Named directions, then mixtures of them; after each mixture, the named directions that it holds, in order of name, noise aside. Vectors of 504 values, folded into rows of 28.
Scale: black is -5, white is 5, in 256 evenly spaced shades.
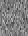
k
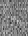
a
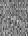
a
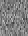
k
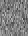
k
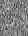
a, k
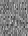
a, k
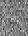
a, k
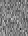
a, k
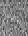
a, k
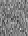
a, k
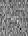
a, k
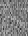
a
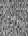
a
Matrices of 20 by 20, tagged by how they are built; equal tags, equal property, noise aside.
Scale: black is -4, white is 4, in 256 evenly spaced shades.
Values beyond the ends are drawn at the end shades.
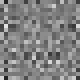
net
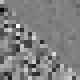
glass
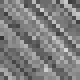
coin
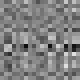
net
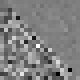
glass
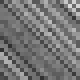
coin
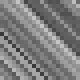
coin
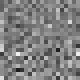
net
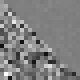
glass
